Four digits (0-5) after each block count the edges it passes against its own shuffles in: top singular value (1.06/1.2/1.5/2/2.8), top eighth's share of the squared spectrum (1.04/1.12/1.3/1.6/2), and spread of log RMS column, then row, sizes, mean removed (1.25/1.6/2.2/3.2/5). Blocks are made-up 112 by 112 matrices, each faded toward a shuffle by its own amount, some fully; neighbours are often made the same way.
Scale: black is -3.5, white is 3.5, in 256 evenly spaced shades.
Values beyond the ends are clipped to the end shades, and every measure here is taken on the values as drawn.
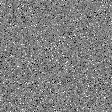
2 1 0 0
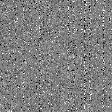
2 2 3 1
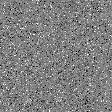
0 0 1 0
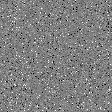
1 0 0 0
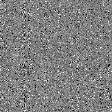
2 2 3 2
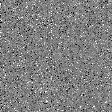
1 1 2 0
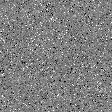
0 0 0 0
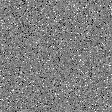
0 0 0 0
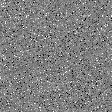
0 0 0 0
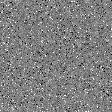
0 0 1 0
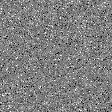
0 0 0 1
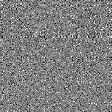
4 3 2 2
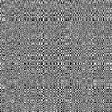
5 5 4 4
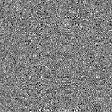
4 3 2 2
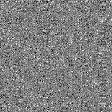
4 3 1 1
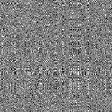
5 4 3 3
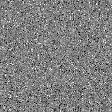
3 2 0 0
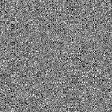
4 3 2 2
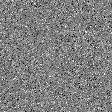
3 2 0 0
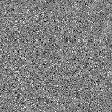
4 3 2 1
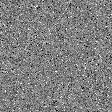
0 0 0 0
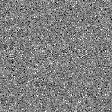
4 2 1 1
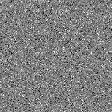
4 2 1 1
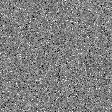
2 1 0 0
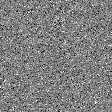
3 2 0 0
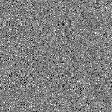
4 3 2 1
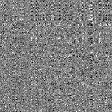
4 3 2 2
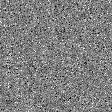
2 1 0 0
